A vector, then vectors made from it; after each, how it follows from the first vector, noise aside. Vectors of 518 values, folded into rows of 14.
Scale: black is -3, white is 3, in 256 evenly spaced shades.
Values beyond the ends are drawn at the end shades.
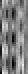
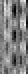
reversed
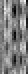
reversed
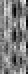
reversed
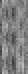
shrunk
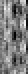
reversed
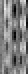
reversed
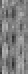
shrunk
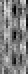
reversed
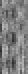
shrunk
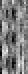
copied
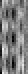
copied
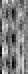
copied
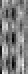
copied
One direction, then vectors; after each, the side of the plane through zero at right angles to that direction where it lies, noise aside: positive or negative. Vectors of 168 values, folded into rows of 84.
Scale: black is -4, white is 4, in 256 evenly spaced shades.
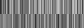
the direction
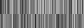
positive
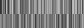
positive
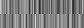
negative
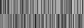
positive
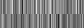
positive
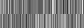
negative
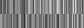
positive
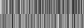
negative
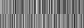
negative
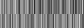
negative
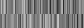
negative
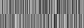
negative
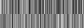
negative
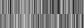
negative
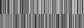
positive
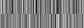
negative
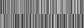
positive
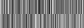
negative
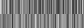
negative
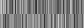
negative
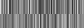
negative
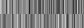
negative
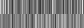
negative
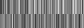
positive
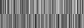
positive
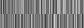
positive
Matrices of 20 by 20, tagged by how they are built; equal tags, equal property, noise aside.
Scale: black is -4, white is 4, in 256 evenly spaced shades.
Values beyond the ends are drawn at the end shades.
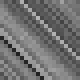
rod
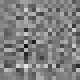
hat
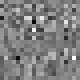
hat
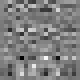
hat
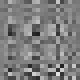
hat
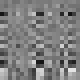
hat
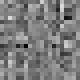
hat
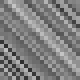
rod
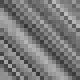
rod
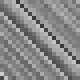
rod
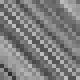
rod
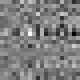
hat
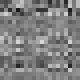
hat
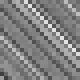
rod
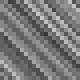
rod
